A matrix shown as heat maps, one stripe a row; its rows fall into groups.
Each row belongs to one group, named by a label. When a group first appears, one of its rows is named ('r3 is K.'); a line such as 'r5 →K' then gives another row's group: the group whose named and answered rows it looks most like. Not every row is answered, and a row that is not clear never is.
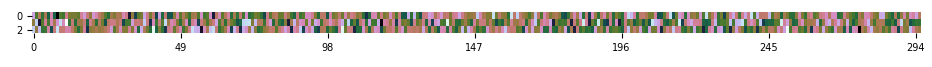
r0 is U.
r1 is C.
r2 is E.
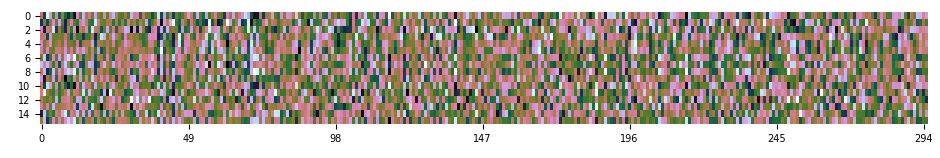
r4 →E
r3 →E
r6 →C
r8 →C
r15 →C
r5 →E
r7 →E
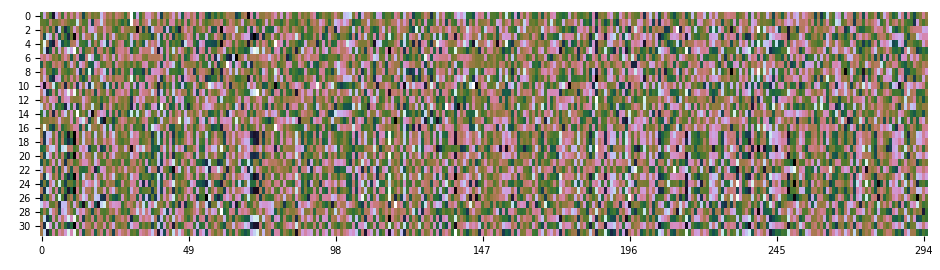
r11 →C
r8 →U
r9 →U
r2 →U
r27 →E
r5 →C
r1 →U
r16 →U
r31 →C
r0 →U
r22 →E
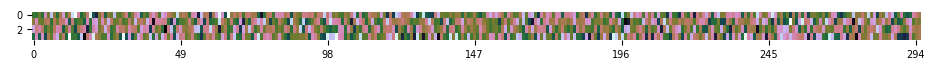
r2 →E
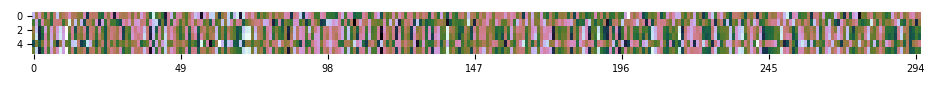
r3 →C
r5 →C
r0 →E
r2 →C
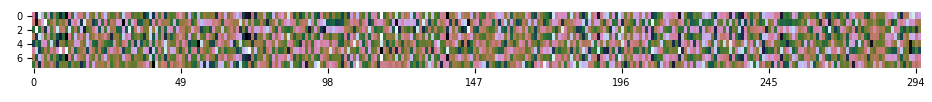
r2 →U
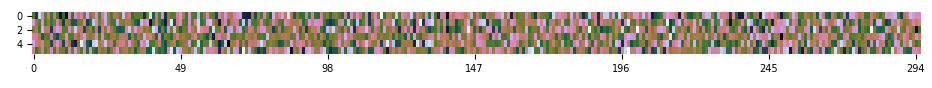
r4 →E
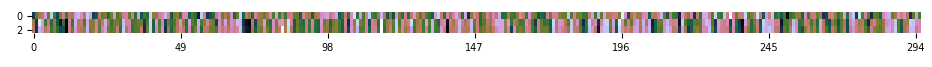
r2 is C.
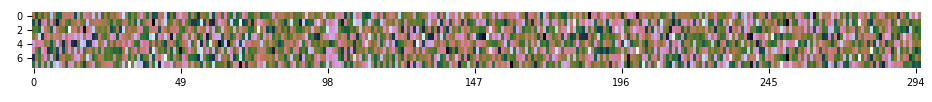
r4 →E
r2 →U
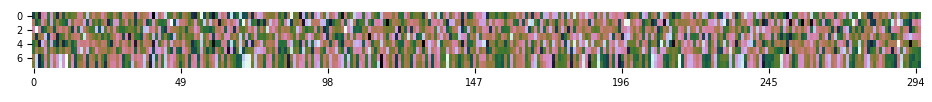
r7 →C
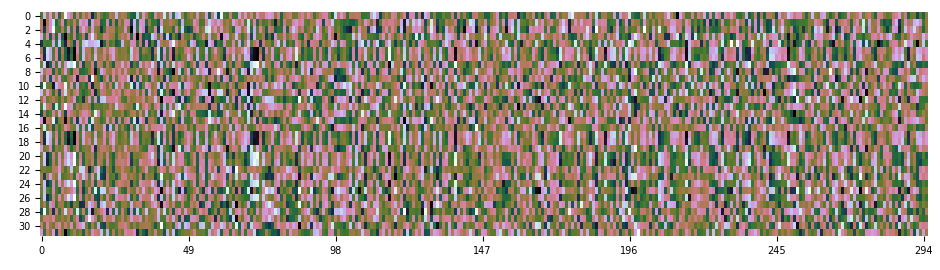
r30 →E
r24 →C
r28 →U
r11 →E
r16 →U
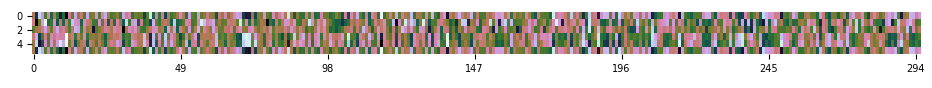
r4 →C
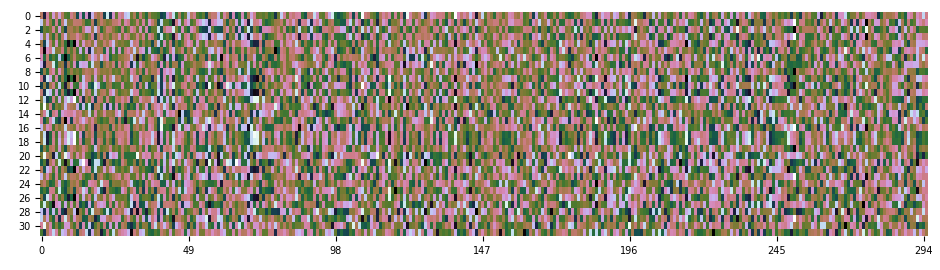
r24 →U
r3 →E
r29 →E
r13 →U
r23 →E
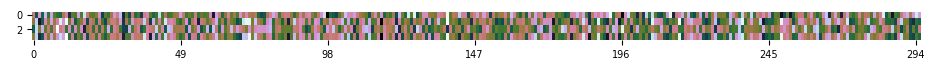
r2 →U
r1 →C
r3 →C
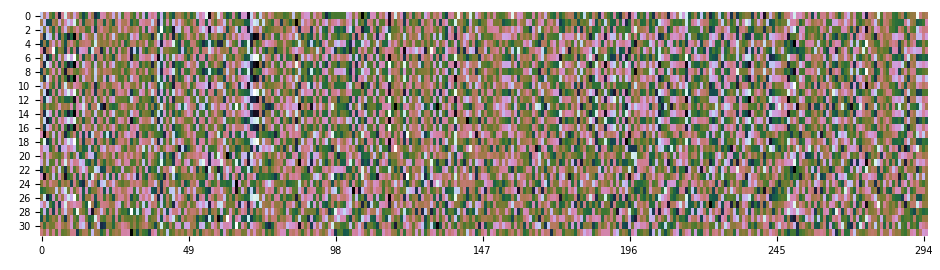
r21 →E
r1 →C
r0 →E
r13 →E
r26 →C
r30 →E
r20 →E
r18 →C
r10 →E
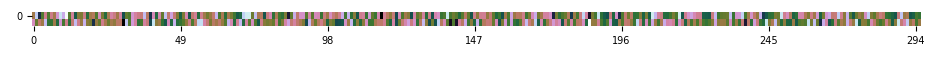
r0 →C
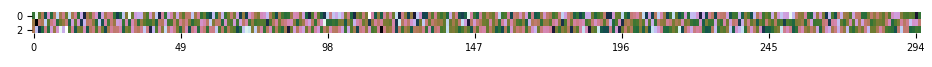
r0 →U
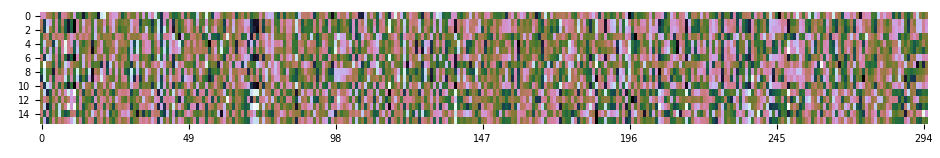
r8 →U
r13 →C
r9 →U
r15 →C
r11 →C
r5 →U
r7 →U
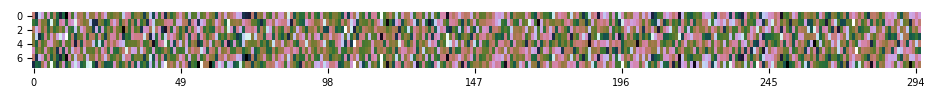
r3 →C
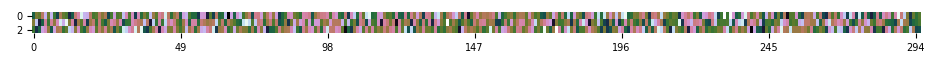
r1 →C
